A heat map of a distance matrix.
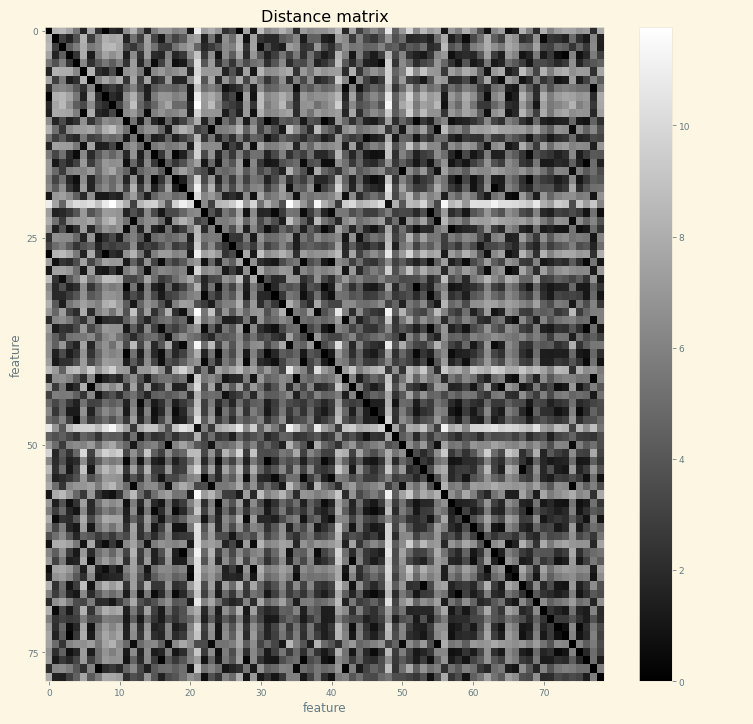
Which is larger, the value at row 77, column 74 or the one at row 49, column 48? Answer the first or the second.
the second
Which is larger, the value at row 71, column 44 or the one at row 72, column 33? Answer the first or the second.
the second
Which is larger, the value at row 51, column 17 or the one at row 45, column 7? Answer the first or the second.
the first
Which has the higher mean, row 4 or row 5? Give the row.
5
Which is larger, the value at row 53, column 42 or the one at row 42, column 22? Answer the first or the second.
the first
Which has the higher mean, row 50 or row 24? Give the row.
50
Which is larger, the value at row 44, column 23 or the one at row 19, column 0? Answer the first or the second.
the second
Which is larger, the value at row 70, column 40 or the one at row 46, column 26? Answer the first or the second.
the second
